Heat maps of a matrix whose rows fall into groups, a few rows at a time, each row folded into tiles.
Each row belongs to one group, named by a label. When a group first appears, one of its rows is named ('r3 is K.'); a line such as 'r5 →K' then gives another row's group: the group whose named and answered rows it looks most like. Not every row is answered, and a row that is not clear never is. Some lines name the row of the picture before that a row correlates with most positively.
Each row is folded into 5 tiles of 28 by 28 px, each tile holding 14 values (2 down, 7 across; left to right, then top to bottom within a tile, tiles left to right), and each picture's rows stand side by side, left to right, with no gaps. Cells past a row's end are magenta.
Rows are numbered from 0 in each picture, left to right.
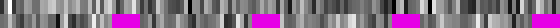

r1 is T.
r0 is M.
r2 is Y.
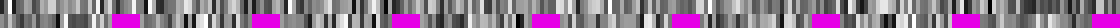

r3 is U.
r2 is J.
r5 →U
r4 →U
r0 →M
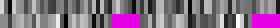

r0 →Y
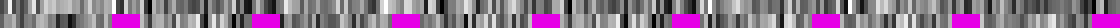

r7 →Y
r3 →J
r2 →M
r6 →J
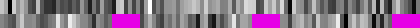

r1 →M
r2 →Y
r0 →Y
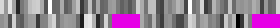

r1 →U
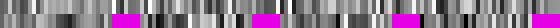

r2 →M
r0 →M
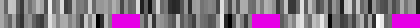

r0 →U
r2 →T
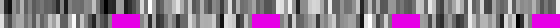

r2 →U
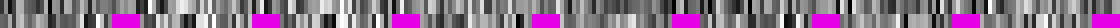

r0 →T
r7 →J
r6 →Y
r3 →U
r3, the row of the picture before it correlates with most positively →3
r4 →Y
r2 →J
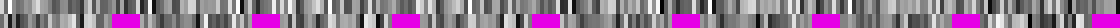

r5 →M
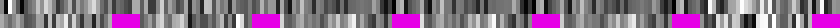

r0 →J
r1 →T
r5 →J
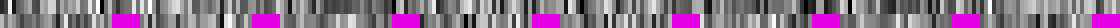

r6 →Y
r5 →Y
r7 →M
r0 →M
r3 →J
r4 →J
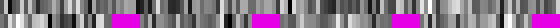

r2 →Y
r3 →U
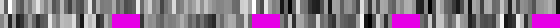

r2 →T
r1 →M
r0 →U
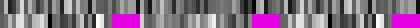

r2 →T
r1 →Y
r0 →T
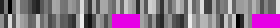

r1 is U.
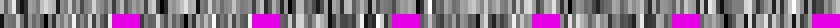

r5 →J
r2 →T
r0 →J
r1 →J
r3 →M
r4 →T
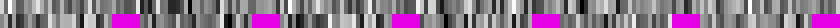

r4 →J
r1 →T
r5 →U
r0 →U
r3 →J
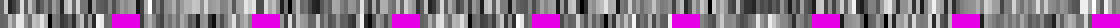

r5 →Y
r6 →J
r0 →T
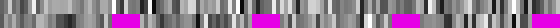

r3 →J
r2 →U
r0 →M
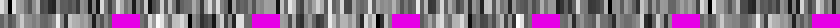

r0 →Y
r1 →T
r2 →U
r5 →Y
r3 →T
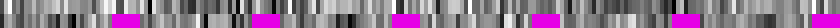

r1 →Y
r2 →M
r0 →M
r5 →M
